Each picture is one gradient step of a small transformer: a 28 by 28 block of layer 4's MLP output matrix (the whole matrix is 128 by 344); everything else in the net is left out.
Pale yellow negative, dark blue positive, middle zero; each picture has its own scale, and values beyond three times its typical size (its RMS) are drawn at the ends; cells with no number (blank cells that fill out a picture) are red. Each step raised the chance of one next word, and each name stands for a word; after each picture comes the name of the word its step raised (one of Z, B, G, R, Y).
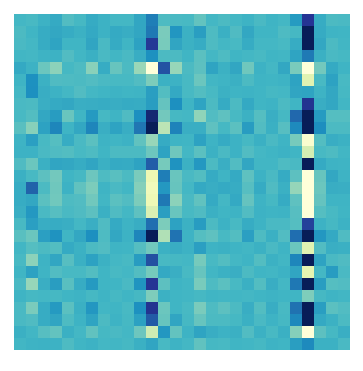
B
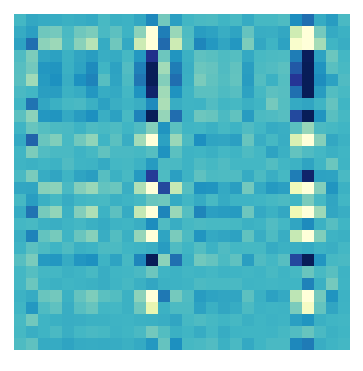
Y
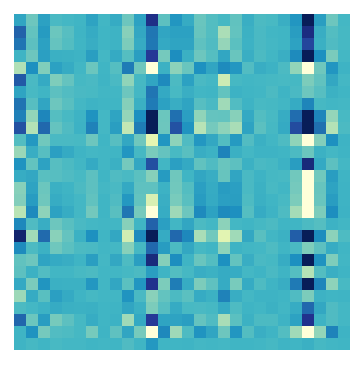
B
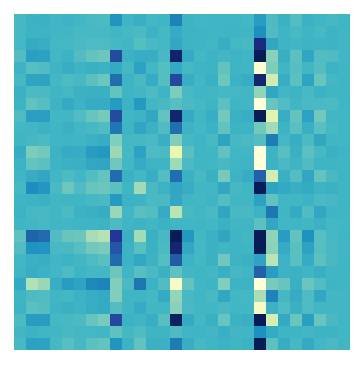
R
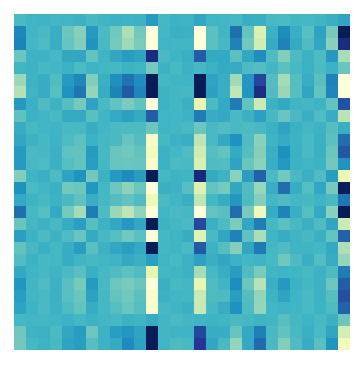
Y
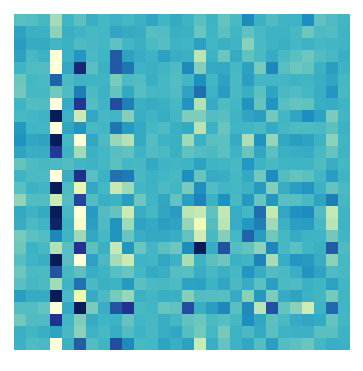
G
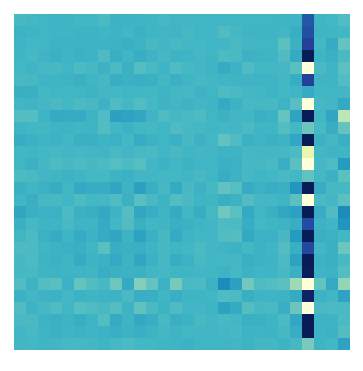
R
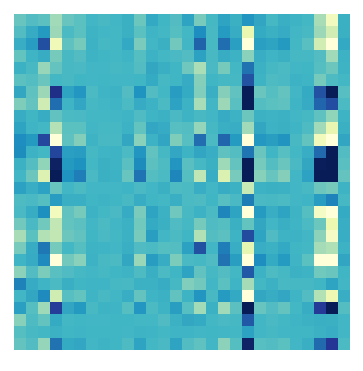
G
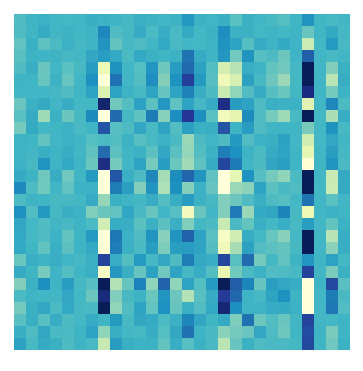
R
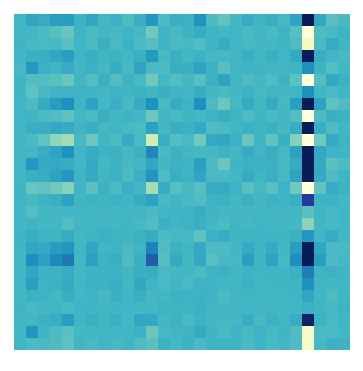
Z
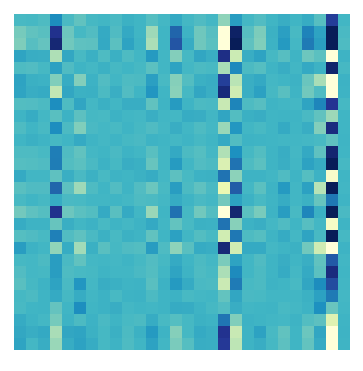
Y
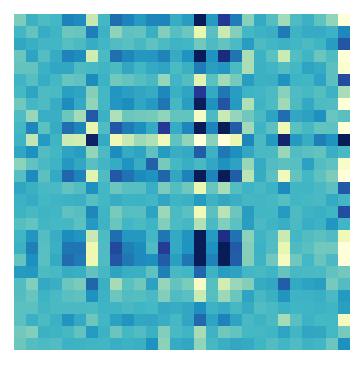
Z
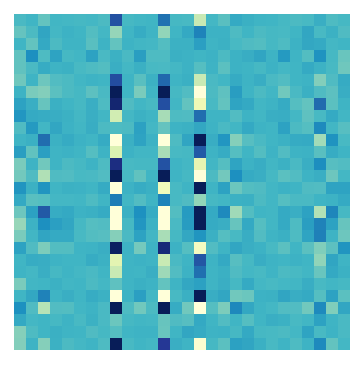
G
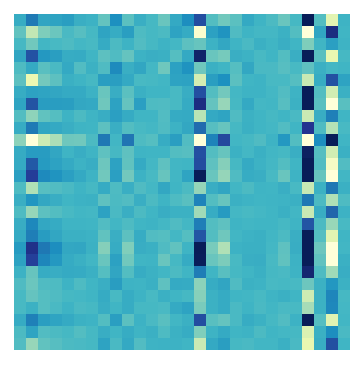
Z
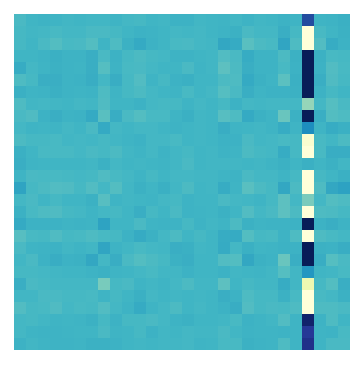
Y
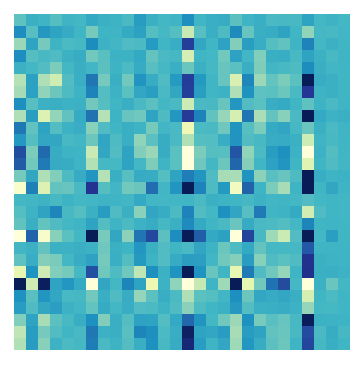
R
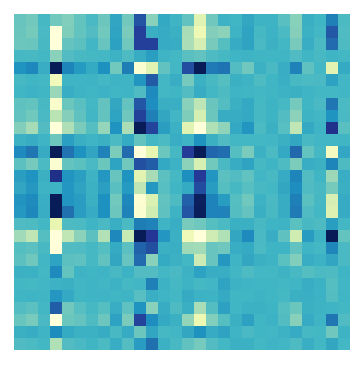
B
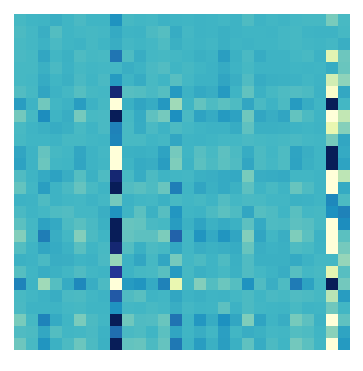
R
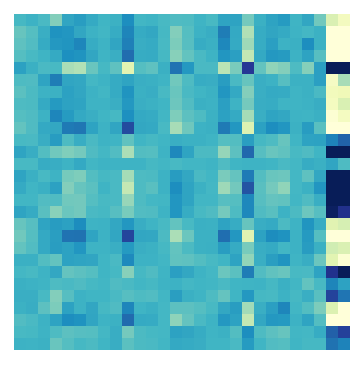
B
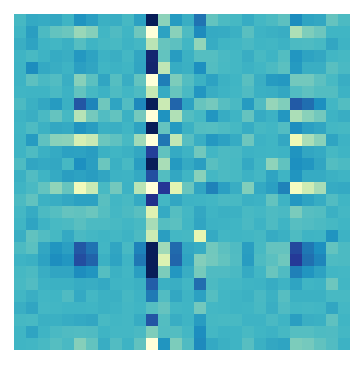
Z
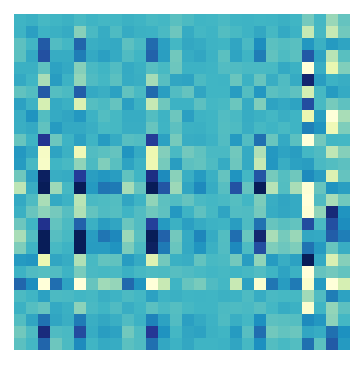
R
